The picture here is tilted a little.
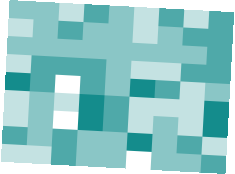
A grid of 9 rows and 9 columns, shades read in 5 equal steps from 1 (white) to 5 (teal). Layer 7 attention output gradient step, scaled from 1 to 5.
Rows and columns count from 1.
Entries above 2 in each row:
6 7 9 6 7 4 5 8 6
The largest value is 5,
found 7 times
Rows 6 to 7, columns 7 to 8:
2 2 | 3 2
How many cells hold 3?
29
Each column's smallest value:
2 2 1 3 3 1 2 2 2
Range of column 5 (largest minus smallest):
1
